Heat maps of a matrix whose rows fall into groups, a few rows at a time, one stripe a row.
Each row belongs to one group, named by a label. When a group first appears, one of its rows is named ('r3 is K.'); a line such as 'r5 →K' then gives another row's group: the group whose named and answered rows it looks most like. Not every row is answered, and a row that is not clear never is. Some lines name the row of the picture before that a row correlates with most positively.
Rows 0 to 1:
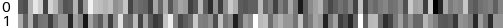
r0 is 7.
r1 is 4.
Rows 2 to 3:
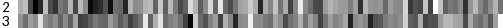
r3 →4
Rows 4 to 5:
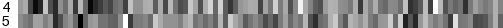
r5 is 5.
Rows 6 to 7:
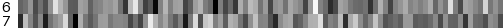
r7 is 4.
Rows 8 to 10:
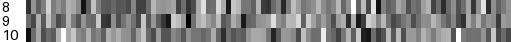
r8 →4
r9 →4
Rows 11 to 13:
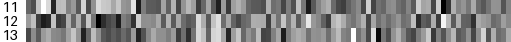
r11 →7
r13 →4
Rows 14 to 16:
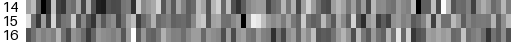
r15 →4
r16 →5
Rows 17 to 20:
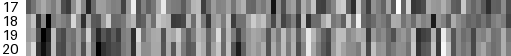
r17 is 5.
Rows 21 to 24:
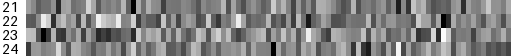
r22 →7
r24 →5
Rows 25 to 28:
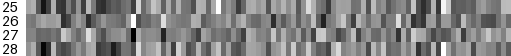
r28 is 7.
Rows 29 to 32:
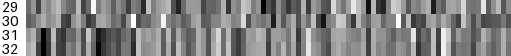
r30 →5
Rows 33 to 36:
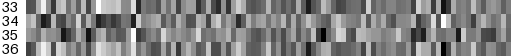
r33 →7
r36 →7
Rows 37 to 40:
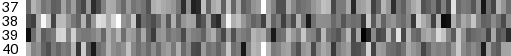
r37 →4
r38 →7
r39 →5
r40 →4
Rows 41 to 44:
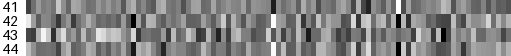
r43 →7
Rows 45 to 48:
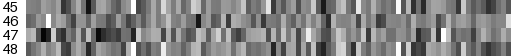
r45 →5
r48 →5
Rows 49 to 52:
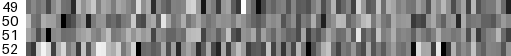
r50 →5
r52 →7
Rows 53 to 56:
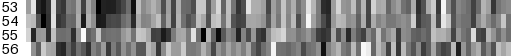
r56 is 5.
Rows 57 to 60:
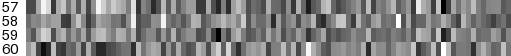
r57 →7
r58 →5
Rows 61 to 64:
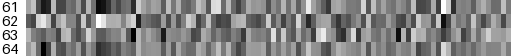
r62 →7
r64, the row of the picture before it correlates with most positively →60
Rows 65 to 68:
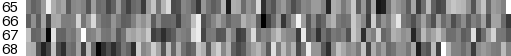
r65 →4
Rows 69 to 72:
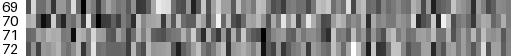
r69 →4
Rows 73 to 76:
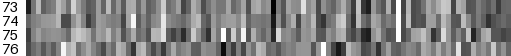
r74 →5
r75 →5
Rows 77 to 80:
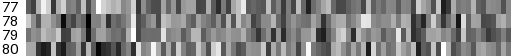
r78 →5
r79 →5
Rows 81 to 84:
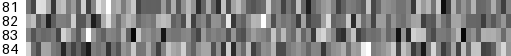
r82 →4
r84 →5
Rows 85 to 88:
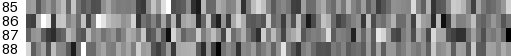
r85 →4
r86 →7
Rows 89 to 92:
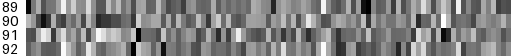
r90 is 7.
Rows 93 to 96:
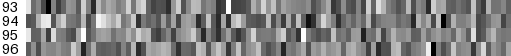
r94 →7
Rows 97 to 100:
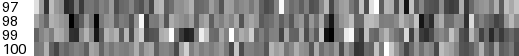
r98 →5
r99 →5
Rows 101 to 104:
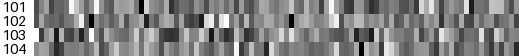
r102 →4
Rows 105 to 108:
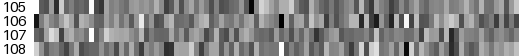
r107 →7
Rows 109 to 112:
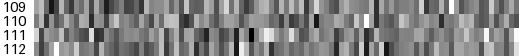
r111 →4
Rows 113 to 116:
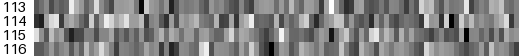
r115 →5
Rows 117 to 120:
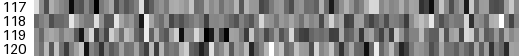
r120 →4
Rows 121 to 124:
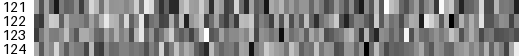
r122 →7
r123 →5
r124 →4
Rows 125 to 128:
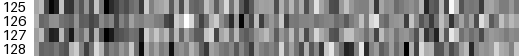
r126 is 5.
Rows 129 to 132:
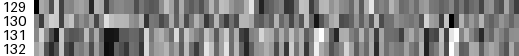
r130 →7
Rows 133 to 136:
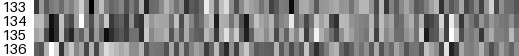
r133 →4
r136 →7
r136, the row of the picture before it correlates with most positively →130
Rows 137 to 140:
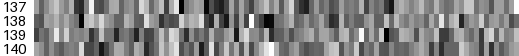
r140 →4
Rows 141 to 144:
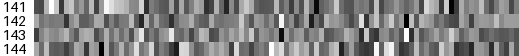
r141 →7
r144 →4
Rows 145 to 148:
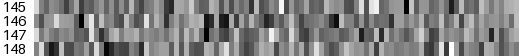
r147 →4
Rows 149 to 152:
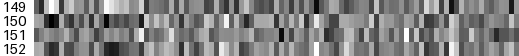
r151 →5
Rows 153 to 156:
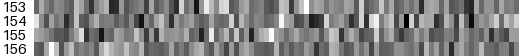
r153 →4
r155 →4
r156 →7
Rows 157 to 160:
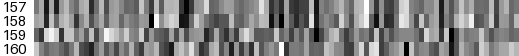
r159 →7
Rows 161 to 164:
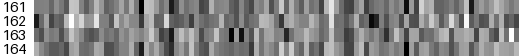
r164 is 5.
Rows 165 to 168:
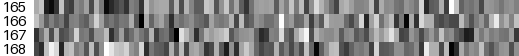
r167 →4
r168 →7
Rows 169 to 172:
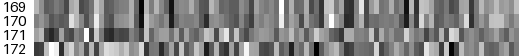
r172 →7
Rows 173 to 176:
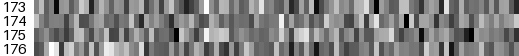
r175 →4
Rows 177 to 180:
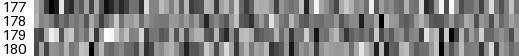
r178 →4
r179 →7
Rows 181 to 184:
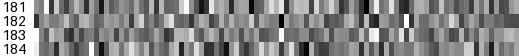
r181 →4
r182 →5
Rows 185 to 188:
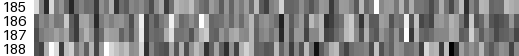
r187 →5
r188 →7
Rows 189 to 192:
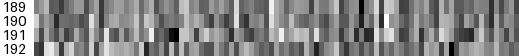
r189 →4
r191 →4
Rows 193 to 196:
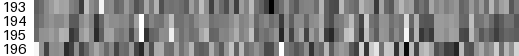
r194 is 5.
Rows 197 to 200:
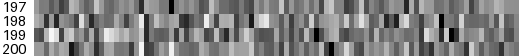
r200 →5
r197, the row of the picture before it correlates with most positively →196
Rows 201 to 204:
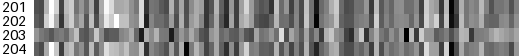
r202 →7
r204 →7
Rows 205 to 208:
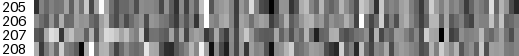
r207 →7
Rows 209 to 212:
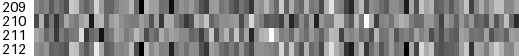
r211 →4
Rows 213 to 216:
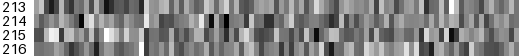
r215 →7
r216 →5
